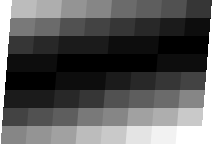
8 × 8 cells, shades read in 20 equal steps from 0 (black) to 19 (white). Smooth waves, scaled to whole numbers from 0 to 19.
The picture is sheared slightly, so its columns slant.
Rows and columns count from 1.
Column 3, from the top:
11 6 2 0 1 3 7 12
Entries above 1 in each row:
8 7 4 0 4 8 8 8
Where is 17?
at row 8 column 6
